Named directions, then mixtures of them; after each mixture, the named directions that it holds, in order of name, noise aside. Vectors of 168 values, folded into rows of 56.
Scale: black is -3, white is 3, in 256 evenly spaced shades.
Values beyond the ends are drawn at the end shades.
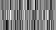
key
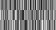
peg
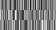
peg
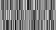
key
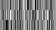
key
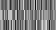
key, peg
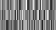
key, peg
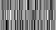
key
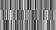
key, peg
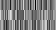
key, peg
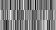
key, peg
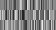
key, peg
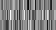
key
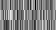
key, peg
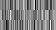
key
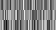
key, peg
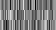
key, peg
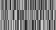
peg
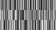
peg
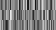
key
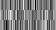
key, peg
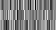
key, peg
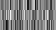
key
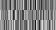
peg
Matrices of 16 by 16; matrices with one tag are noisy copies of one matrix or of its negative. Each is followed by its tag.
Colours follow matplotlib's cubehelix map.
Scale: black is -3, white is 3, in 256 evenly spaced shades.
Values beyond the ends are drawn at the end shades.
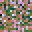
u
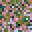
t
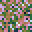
t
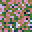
t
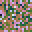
u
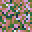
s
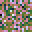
u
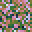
s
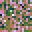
u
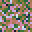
s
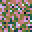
t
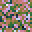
s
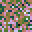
t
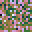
u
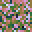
s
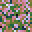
s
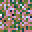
u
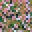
s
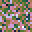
s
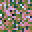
u
